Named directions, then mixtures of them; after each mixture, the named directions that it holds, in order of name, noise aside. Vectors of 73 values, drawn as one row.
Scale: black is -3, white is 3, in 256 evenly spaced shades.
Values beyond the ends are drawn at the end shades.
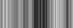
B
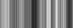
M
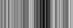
B, M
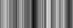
M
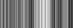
B, M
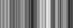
B, M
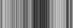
B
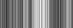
B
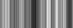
M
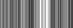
B, M
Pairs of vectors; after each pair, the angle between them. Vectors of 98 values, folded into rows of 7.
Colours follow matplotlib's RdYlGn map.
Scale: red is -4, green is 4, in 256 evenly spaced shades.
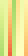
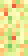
partly opposed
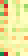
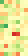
partly opposed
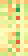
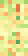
nearly opposite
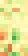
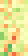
nearly opposite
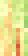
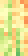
nearly opposite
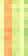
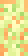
orthogonal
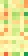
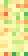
nearly parallel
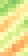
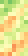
nearly parallel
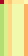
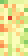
partly opposed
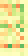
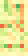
nearly opposite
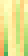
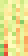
nearly opposite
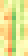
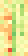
nearly parallel
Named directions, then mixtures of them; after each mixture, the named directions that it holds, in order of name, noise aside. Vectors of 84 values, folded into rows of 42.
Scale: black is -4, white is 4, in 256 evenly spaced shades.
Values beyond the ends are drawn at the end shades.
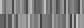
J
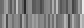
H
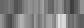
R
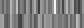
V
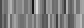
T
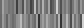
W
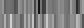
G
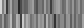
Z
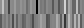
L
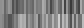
J, R, W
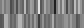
V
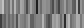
J, L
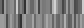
H, L, V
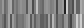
J, T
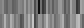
G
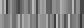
H, T, Z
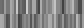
V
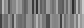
H, L, T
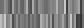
J, T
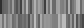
J, R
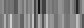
G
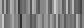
V, Z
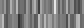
V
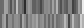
H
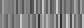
W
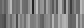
J, R, T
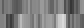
R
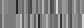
W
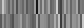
L, W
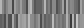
J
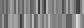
G, T, V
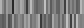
J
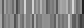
H, L, T
